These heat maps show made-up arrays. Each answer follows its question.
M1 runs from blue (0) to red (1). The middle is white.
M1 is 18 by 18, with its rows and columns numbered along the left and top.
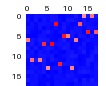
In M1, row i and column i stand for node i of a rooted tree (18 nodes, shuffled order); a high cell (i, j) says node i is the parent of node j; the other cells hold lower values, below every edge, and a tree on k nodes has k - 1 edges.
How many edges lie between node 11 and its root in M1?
2
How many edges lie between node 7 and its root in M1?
1
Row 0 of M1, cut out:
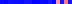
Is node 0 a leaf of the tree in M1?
no
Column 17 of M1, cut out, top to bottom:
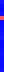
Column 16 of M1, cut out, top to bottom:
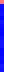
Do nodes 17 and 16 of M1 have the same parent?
no
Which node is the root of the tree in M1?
2
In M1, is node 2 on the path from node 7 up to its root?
yes
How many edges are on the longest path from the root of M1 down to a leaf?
4
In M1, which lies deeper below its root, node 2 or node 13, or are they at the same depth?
node 13
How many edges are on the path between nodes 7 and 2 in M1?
1
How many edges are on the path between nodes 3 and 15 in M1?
6
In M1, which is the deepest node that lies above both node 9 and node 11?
13
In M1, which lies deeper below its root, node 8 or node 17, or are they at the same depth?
node 8
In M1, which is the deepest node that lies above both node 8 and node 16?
6
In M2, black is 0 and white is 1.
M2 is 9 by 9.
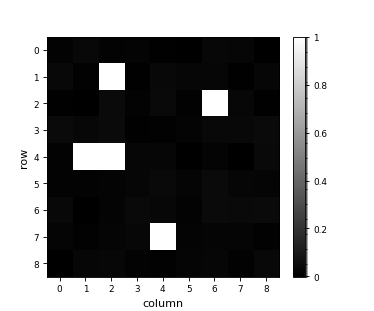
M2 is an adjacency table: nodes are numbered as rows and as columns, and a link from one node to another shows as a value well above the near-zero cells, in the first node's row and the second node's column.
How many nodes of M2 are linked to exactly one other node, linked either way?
2
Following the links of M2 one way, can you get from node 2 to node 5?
no
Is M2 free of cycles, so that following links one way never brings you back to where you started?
yes
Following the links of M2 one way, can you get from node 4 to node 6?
yes
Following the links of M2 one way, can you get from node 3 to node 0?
no
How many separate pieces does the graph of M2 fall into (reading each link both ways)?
5
